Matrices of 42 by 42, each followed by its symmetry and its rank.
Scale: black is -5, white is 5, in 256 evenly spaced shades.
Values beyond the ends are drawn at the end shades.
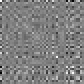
symmetric, rank three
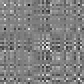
symmetric, rank three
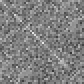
symmetric, full rank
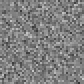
antisymmetric, full rank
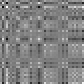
symmetric, rank two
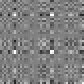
symmetric, rank two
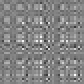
symmetric, rank three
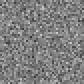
antisymmetric, full rank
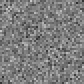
symmetric, full rank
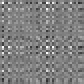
symmetric, rank two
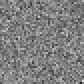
antisymmetric, full rank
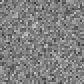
symmetric, full rank
